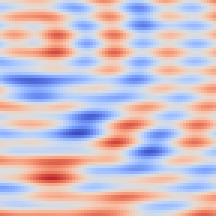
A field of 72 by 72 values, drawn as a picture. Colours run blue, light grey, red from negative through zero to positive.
Lone odd cells: none. Rings: centred on the top left. Slope: none. Stripes: horizontal, repeating 12 times. Histogram: bell-shaped.
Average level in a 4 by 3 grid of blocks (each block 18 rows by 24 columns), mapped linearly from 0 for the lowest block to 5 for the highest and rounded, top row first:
5 2 2 | 0 1 3 | 2 2 2 | 5 4 2
